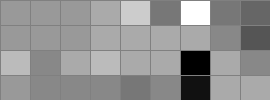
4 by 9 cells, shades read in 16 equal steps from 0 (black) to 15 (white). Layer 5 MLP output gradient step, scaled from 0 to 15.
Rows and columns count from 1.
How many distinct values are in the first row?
6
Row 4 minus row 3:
-2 0 -2 -3 -3 -2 1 0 2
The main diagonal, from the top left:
9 9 10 8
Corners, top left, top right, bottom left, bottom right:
9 6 9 10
